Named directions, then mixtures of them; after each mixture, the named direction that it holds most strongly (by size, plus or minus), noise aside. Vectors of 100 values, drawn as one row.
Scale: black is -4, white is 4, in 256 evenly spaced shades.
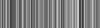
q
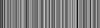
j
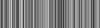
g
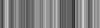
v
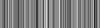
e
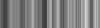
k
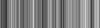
k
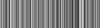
q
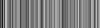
j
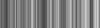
k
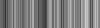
k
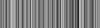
q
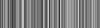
q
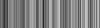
k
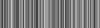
e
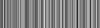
j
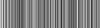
j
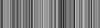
g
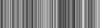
v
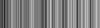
k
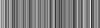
j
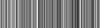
q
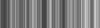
k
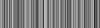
e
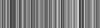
q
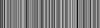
j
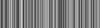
g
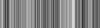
v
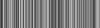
g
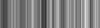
k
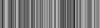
v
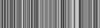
q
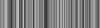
g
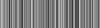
g
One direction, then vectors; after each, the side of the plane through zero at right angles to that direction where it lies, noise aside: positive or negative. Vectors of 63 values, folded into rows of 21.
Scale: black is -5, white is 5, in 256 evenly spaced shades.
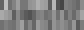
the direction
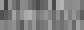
negative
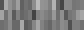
positive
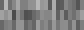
positive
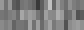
negative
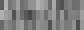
positive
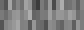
negative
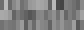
positive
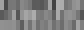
negative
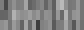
negative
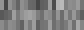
negative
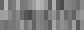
positive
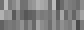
positive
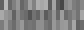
positive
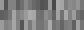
negative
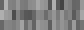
positive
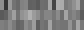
negative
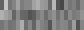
positive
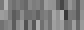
positive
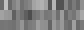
positive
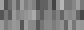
negative
